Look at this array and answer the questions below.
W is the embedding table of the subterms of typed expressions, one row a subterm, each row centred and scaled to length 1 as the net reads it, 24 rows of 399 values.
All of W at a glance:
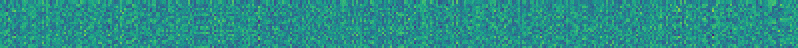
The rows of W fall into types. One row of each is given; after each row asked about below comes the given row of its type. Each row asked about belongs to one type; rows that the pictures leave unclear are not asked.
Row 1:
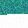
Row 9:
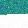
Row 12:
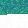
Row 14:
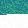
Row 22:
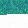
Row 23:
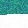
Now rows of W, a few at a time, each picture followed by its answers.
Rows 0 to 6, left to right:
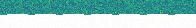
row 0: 1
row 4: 1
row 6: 23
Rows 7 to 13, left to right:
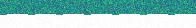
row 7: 23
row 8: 12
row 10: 9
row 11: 1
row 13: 14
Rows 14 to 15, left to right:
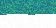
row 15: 12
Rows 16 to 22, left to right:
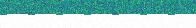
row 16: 23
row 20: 9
